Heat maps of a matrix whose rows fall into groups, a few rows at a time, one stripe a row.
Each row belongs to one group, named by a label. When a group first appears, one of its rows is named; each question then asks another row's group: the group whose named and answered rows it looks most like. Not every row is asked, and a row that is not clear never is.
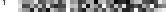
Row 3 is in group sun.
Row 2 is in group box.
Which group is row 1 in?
sun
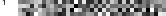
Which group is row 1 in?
box
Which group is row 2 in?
sun
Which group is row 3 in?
box
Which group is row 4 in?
sun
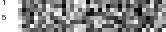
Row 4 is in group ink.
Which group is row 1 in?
box
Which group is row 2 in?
box
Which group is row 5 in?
sun
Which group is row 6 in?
sun
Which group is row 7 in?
ink
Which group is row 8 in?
box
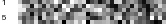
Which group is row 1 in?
ink
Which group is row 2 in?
sun
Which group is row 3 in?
sun
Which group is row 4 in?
ink
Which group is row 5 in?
ink
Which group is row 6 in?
box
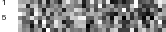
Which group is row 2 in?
sun
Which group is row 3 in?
box
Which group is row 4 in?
sun
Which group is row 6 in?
ink
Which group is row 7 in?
ink
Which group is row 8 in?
box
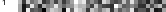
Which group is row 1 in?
box
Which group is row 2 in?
ink
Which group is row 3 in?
box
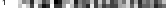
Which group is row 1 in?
sun
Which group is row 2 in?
sun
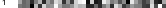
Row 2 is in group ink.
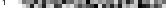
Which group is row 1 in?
box
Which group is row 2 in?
sun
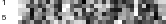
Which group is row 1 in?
sun
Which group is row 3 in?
sun
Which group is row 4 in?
sun
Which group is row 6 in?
ink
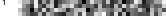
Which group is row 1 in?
sun
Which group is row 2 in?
sun
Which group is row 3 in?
ink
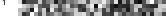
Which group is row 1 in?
box
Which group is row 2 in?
sun
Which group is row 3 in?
sun
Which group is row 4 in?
ink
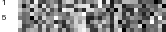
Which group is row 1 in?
sun
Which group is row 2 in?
ink
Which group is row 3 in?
sun
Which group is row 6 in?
box
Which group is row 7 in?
ink
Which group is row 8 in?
ink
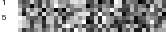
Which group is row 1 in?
ink
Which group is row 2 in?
ink
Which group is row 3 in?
box
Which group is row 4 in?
ink
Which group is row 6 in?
box
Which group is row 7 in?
sun
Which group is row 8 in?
box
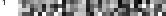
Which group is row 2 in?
box
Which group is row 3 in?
box
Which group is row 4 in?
ink
